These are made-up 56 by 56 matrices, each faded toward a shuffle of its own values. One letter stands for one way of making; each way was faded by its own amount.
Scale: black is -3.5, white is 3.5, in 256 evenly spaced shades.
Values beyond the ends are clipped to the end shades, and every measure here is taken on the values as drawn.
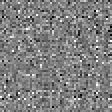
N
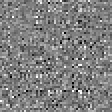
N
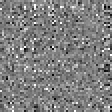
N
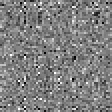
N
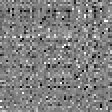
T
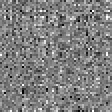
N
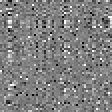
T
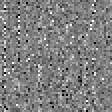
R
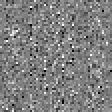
R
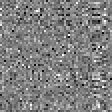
T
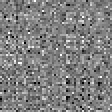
T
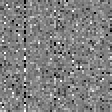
R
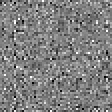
N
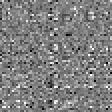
N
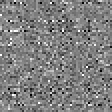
N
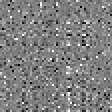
T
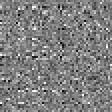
N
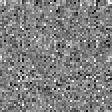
N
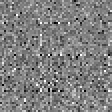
N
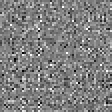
N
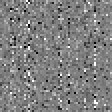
R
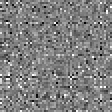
N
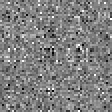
N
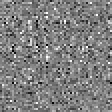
N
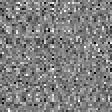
T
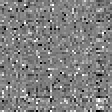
T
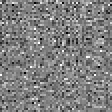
T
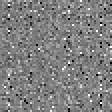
R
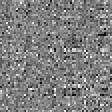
N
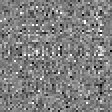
N
